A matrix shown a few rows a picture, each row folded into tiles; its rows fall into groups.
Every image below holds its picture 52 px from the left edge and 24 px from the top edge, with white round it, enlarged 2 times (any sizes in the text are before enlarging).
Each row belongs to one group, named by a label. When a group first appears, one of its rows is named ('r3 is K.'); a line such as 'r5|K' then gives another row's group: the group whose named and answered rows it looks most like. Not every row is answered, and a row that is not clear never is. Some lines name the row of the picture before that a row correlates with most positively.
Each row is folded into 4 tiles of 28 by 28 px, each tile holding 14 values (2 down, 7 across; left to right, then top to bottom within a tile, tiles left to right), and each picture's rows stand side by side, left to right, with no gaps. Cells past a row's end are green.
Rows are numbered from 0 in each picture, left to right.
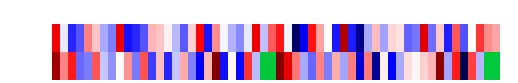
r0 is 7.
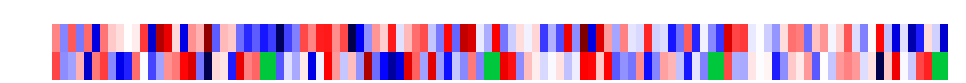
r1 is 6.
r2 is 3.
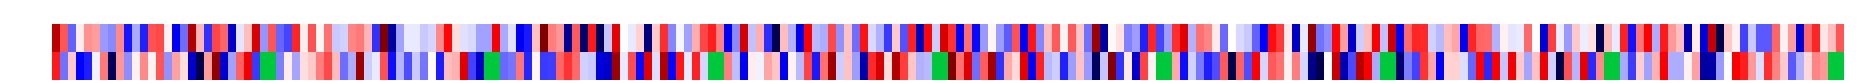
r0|7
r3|3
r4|7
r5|7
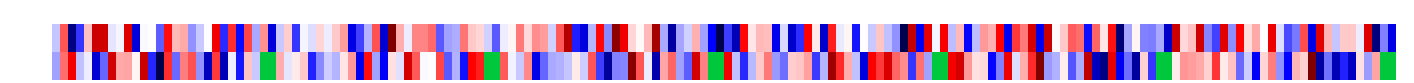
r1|6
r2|6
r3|3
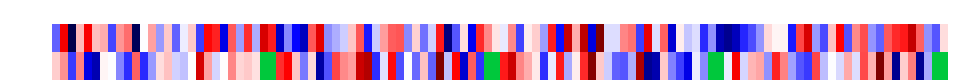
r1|3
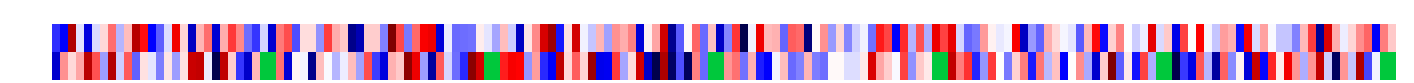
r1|6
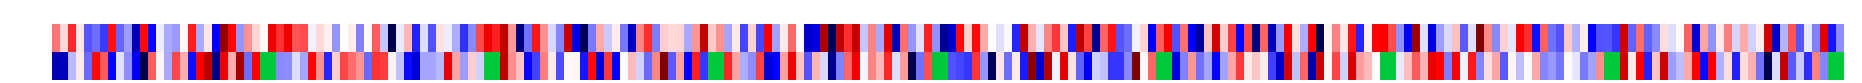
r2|7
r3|6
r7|7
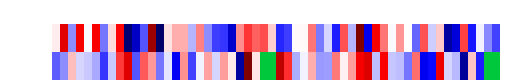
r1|3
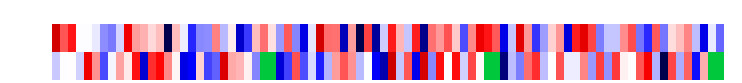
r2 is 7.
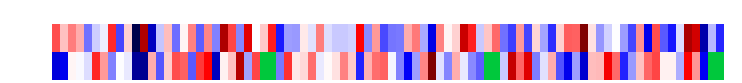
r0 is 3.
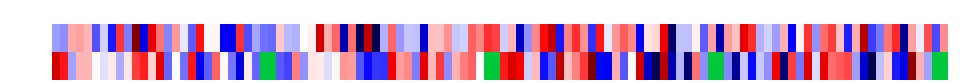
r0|3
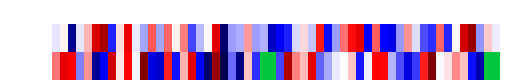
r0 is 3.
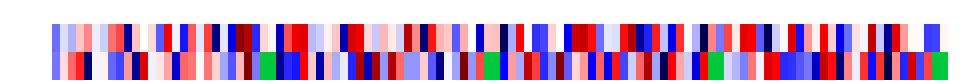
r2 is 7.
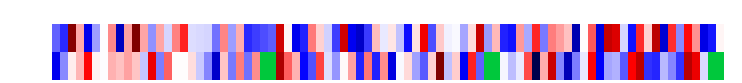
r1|7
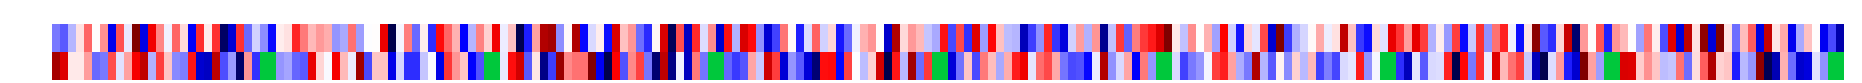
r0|3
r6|7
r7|3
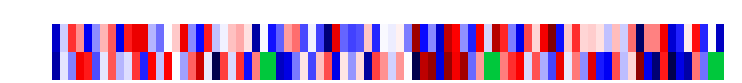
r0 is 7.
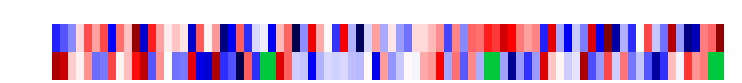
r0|3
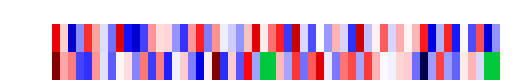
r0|7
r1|7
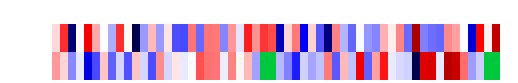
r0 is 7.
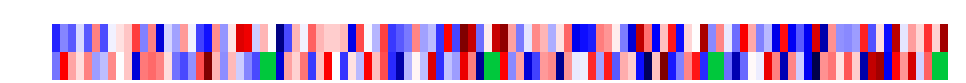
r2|7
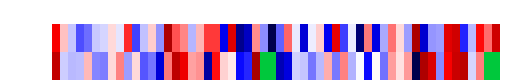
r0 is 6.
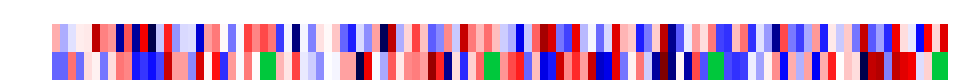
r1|6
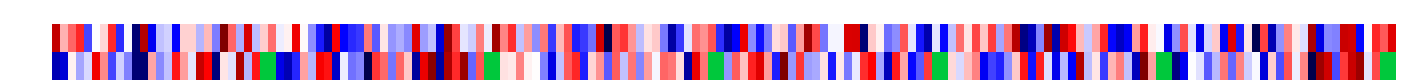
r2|6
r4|6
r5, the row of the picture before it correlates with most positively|3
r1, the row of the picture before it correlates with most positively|3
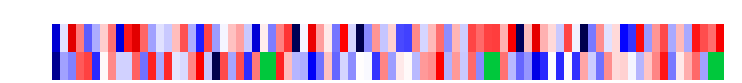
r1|7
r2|7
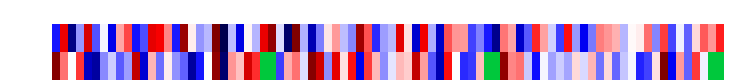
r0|7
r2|7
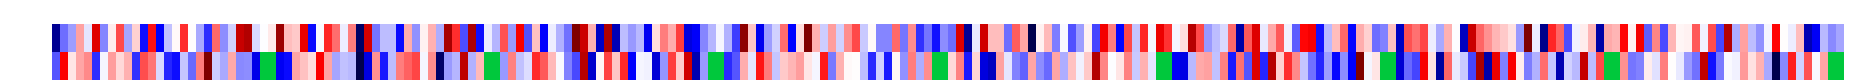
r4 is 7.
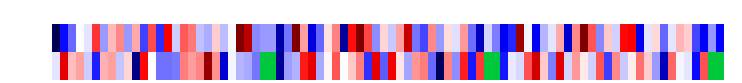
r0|6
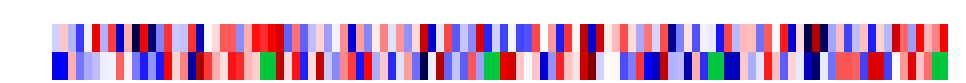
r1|7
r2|3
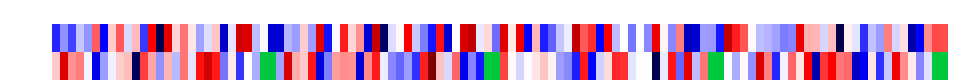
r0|6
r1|6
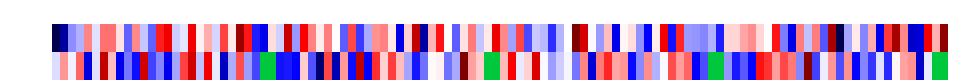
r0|6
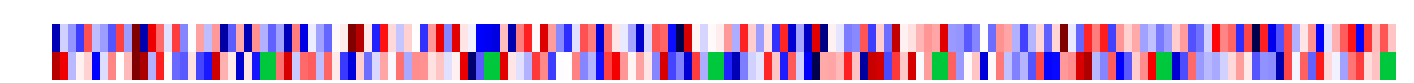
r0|3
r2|3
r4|6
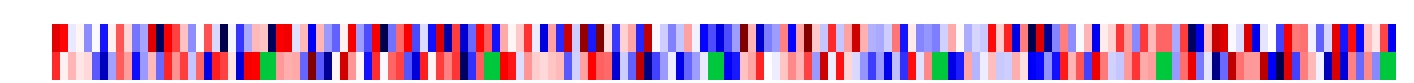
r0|6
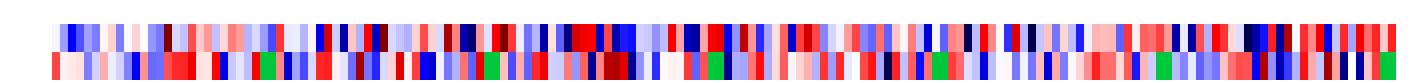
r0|6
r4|7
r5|6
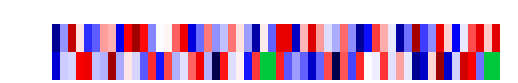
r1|7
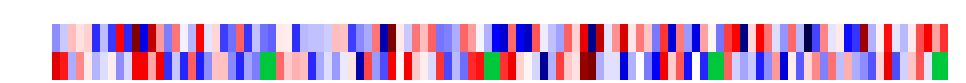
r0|3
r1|6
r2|3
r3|7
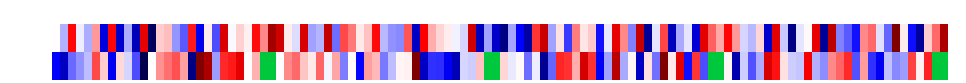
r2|3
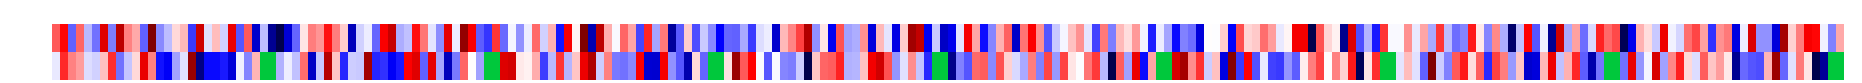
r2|3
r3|6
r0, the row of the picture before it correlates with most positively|1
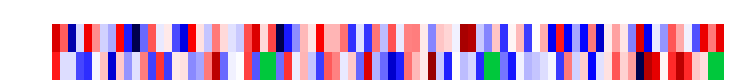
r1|6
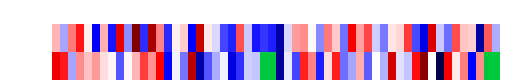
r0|3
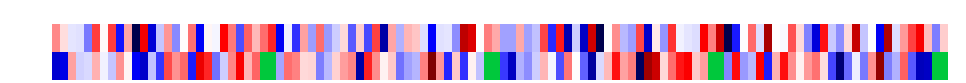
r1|6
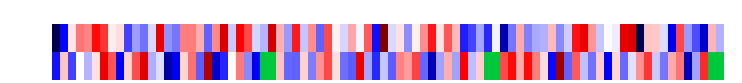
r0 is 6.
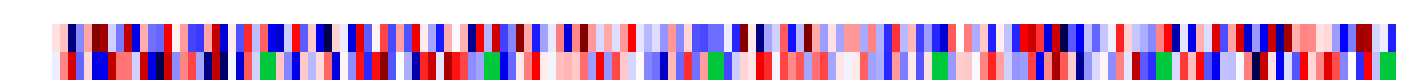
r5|6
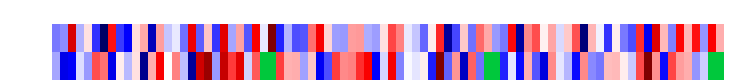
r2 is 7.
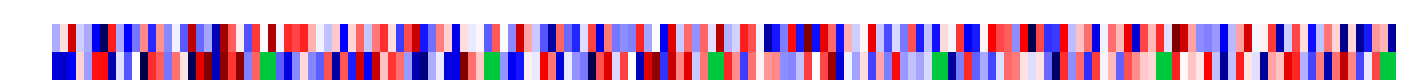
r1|7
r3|3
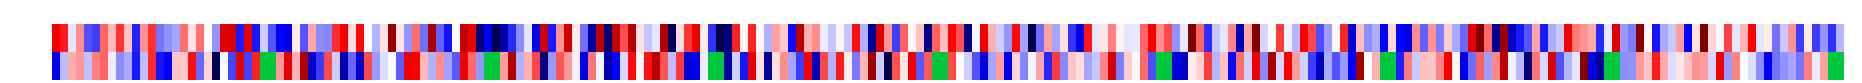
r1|6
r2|6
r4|7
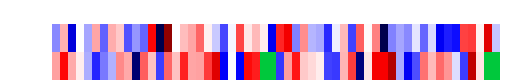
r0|6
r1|6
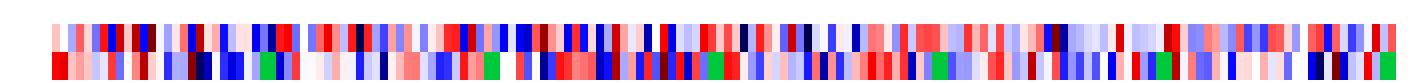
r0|3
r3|7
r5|7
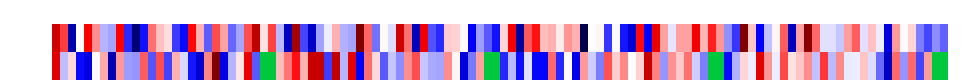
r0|7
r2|7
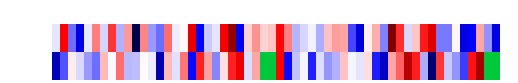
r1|6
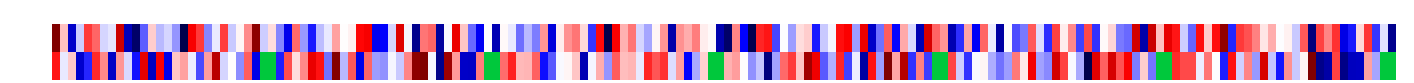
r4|3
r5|3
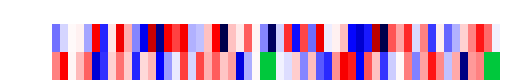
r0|6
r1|6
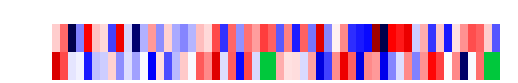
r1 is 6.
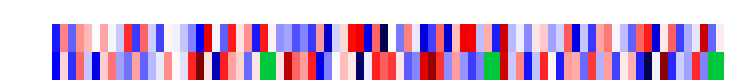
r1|6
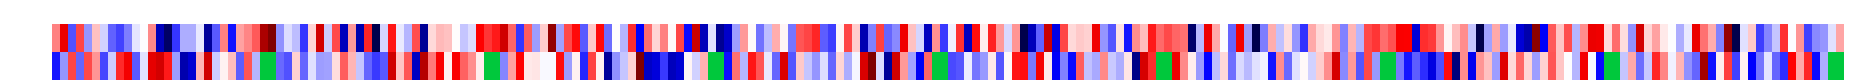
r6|7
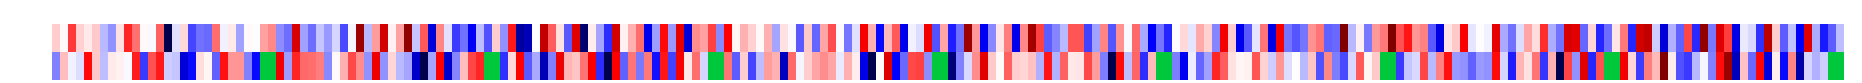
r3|7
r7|3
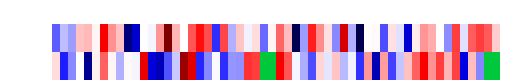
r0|6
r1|7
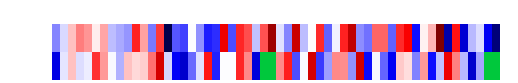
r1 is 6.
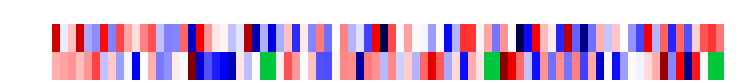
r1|6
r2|7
